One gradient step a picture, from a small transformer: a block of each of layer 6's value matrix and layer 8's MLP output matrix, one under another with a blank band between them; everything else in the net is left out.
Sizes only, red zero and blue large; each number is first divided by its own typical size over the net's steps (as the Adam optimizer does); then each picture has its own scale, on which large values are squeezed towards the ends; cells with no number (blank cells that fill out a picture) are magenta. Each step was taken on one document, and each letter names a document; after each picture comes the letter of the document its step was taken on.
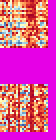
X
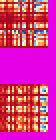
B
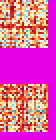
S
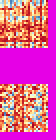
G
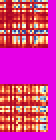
B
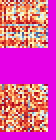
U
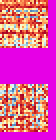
S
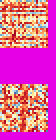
S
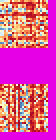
X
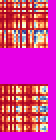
B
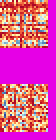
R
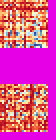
R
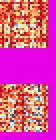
G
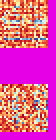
R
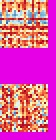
S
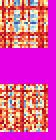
G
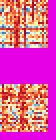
S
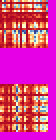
B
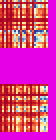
B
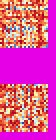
R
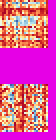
G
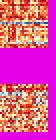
R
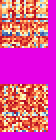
R
